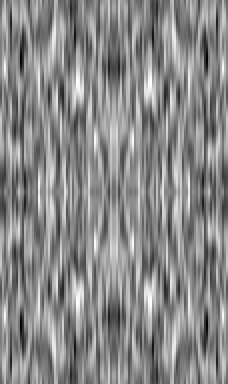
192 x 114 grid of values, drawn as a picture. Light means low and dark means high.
Grain: streaks running down. Mirror symmetry: left to right and top to bottom. Histogram: bell-shaped.
